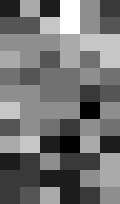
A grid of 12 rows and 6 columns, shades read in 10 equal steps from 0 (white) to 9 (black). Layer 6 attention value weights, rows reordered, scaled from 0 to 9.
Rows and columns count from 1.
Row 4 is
3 4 6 3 5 2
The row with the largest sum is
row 11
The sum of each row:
30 24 19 23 30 31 27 31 33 36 37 35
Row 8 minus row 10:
-2 -3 1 0 -3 2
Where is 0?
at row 1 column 4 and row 2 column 4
